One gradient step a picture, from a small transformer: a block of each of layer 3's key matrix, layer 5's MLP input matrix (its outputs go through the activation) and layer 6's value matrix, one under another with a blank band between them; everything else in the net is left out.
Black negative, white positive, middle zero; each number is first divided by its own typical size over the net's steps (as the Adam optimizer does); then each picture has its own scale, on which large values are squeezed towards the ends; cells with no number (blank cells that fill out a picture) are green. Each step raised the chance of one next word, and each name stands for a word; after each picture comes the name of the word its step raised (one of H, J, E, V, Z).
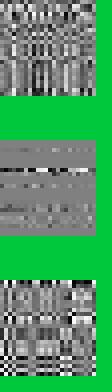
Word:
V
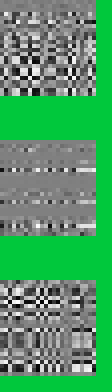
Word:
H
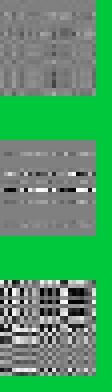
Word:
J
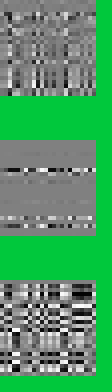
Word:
H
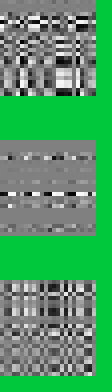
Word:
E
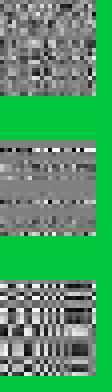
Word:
E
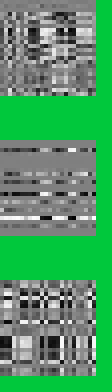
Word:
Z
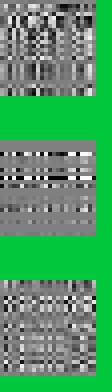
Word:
H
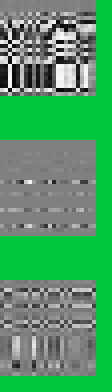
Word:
Z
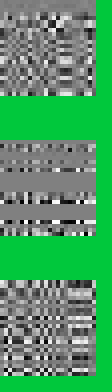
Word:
V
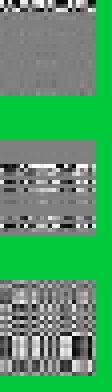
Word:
Z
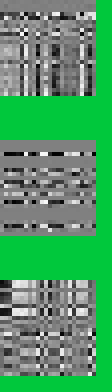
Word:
E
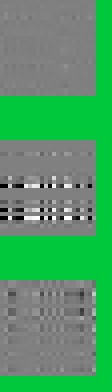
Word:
J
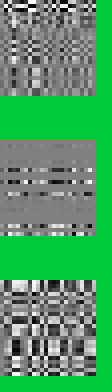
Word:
V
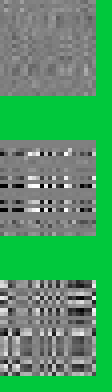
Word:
E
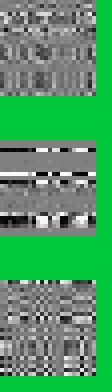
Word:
V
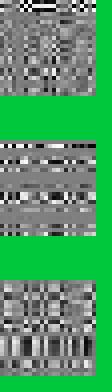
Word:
Z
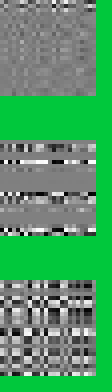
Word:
E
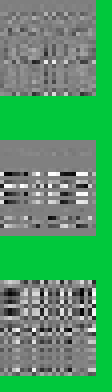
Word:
J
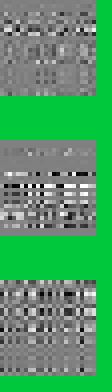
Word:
J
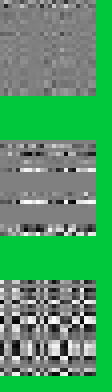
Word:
V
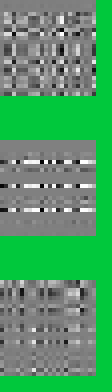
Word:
J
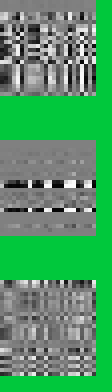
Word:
V
